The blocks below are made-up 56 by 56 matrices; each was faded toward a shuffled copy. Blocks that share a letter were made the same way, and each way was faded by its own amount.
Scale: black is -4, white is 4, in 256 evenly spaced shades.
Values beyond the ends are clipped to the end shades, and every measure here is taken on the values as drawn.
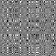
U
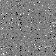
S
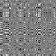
U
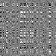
U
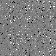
S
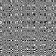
U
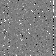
S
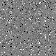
S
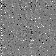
S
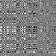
U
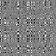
U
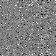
S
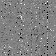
S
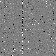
S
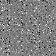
S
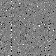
S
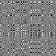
U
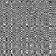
U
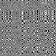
U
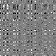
U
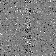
S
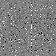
S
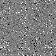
S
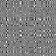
U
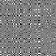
U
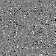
S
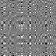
U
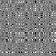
U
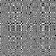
U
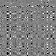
U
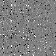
S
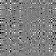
U
